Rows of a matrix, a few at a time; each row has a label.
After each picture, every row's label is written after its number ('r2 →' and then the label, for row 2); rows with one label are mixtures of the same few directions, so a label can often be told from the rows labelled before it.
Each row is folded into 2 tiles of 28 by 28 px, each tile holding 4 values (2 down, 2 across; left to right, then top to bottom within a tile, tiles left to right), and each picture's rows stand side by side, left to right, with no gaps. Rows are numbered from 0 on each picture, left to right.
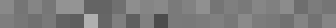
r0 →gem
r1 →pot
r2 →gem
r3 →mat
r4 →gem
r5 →gem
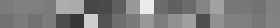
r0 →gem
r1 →pot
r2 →mat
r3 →pot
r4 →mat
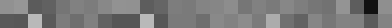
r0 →pot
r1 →gem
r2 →pot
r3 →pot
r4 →gem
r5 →pot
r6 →mat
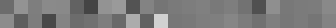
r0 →gem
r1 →mat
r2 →gem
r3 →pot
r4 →mat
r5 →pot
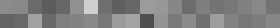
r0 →pot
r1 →mat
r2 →pot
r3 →gem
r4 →mat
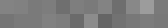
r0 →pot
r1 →gem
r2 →mat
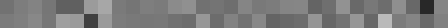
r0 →mat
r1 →pot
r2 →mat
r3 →pot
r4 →gem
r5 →pot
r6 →gem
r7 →mat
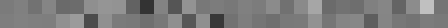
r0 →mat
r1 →pot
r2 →mat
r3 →gem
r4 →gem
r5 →mat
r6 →pot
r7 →mat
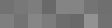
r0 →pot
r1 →pot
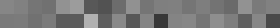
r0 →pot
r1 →pot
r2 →gem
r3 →gem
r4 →gem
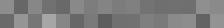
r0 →gem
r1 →gem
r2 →pot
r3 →pot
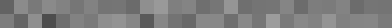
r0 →gem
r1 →gem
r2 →pot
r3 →pot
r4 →gem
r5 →gem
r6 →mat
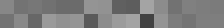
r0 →gem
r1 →pot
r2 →pot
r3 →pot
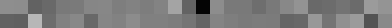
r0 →pot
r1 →pot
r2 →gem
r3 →mat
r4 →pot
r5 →pot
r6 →pot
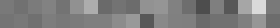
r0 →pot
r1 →mat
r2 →pot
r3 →mat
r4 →mat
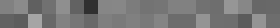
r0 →pot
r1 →mat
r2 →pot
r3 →pot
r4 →pot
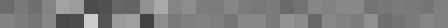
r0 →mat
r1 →pot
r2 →pot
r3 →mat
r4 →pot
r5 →pot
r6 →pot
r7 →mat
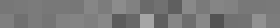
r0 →gem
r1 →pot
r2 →pot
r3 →gem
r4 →pot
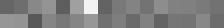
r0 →pot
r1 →mat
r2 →gem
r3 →pot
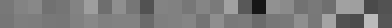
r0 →mat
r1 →mat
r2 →mat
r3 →gem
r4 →mat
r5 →gem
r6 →pot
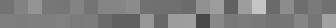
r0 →mat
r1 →gem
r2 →pot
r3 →pot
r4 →mat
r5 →gem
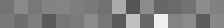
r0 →gem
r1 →pot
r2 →gem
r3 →pot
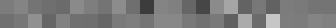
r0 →pot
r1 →gem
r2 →mat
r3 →mat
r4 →gem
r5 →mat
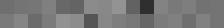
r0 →pot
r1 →pot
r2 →mat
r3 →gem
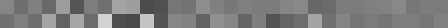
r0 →gem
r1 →gem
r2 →pot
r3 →pot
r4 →gem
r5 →pot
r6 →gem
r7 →gem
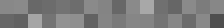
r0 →pot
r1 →pot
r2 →mat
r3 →gem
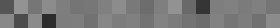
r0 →gem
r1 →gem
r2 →mat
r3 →mat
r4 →gem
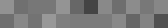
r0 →gem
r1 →mat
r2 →gem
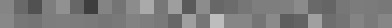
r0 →mat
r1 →mat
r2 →mat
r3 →gem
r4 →pot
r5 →pot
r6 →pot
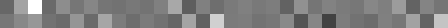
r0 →mat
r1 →gem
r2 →gem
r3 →gem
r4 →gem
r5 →gem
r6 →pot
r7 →gem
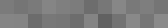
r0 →pot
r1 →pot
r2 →gem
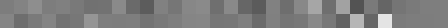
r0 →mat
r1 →pot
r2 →mat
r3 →mat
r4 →mat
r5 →mat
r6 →gem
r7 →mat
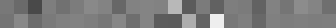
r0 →mat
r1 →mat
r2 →gem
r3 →gem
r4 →mat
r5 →mat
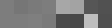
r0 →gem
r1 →pot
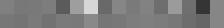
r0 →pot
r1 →mat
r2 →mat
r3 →mat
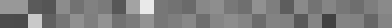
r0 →pot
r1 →gem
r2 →mat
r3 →pot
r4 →pot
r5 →gem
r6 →pot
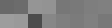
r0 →pot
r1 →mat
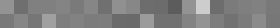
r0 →gem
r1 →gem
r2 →pot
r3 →mat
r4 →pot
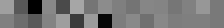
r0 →mat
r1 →gem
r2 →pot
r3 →mat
